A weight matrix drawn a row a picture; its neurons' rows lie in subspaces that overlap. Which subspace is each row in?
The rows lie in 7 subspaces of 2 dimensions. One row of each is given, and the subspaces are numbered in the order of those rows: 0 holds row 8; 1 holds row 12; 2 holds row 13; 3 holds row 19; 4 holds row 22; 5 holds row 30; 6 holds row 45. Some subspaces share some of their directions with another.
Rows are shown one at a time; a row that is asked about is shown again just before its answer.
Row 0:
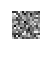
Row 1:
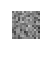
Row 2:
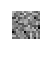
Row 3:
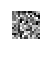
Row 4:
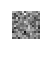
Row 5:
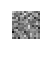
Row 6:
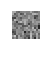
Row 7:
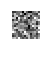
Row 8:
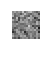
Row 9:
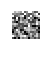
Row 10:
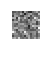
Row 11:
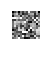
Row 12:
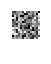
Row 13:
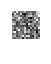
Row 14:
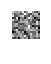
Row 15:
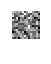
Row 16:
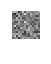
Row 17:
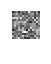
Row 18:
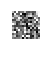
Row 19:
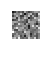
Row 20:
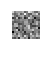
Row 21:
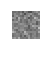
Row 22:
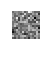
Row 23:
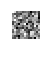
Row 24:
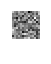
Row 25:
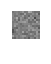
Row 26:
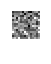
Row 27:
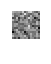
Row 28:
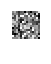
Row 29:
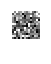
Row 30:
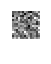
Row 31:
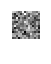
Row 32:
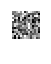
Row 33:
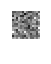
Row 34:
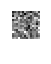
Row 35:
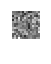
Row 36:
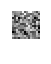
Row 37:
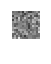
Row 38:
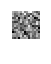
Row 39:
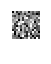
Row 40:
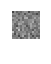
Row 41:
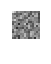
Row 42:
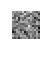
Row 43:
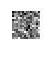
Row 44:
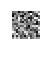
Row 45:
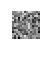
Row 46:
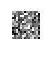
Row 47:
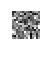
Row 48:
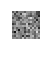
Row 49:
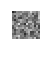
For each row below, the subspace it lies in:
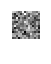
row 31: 5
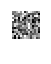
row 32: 6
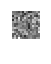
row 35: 6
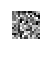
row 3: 1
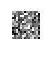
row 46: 1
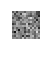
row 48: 2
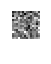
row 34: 4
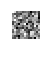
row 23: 3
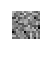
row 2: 6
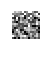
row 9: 2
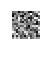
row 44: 5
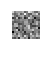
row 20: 0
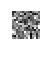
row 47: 6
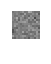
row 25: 4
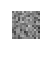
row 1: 0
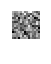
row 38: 1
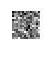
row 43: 4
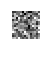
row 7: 5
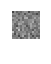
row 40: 0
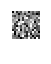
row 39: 0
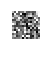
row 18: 2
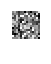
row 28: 1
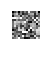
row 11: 4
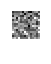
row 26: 2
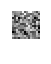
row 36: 3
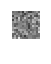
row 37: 6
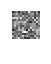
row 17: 4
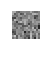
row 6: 6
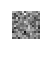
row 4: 5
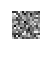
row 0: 5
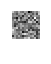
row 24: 4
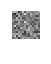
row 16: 5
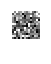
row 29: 2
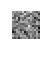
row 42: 0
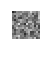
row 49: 3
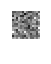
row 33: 1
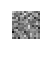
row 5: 3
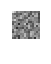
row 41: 3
